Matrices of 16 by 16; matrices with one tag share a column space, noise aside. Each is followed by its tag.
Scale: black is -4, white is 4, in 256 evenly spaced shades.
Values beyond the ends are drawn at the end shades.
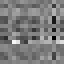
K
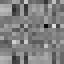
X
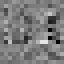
K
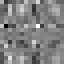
X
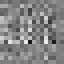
K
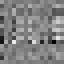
K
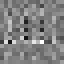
K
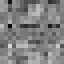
X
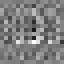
K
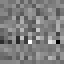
K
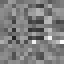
K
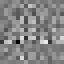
K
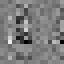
K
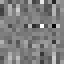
X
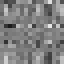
X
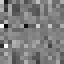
X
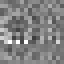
K
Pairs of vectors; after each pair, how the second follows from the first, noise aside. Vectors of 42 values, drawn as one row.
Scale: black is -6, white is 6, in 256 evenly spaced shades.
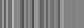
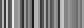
scaled up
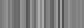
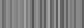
shuffled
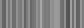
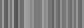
reversed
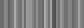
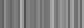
shuffled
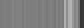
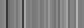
shuffled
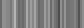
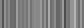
shuffled
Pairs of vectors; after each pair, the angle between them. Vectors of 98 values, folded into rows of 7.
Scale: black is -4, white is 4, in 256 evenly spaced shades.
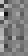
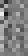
nearly parallel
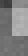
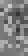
partly opposed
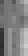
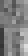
nearly parallel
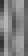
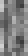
nearly opposite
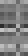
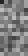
partly opposed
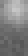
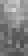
nearly parallel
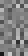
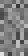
nearly opposite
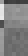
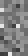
orthogonal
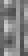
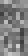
partly aligned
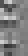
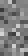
orthogonal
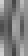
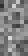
partly opposed
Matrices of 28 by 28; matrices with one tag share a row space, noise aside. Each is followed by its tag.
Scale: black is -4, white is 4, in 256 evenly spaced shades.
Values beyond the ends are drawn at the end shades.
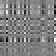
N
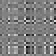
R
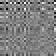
N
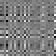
N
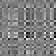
R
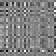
N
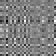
N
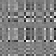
R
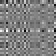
N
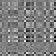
R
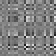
R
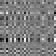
N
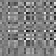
R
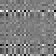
N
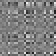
R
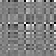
R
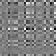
R
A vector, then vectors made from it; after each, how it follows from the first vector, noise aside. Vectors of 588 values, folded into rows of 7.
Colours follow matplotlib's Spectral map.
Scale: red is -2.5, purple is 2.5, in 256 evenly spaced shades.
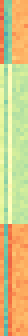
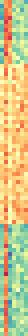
negated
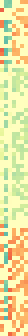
partly zeroed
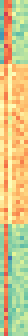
negated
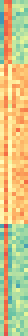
negated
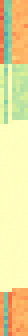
partly zeroed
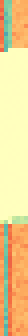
partly zeroed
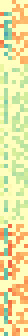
partly zeroed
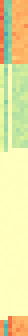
partly zeroed
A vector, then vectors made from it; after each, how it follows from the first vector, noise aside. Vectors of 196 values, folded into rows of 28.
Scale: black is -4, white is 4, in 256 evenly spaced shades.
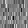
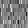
wrapped around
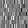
sign-scrambled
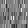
sign-scrambled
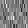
sign-scrambled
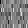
wrapped around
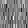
sign-scrambled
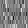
sign-scrambled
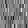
sign-scrambled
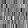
sign-scrambled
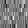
sign-scrambled
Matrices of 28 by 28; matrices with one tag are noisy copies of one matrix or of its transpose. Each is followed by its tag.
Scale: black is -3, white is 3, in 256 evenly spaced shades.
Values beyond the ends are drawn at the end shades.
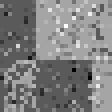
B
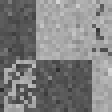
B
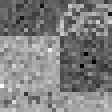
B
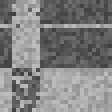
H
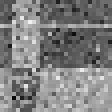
H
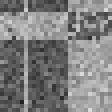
H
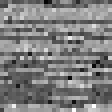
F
